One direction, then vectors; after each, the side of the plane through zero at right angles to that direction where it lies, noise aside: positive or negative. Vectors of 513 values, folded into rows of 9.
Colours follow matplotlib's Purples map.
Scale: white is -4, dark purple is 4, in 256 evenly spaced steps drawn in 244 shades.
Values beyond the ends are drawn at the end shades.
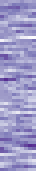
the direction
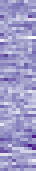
positive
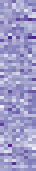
negative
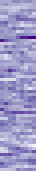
negative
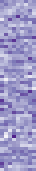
negative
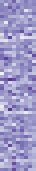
positive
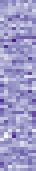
negative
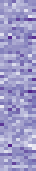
negative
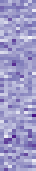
positive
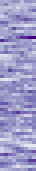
negative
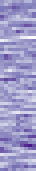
positive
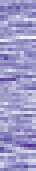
positive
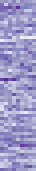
positive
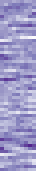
positive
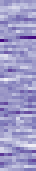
negative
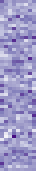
negative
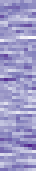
positive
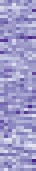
negative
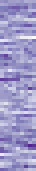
positive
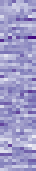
negative
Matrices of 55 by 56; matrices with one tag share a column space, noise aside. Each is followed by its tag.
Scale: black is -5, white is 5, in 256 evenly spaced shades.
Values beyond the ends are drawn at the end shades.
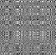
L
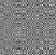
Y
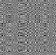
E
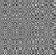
Y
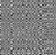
Y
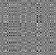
E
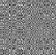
Y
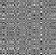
Y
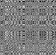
L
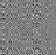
Y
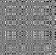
L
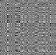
E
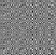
Y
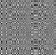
Y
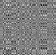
Y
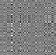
E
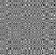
Y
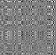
L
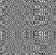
L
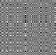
E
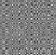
Y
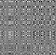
L
